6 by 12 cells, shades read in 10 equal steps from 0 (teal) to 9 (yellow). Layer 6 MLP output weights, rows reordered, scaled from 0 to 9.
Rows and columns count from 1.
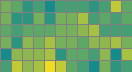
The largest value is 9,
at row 6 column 5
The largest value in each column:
4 7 5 6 9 7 4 6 6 5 7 6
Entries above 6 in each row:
1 0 0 0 0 3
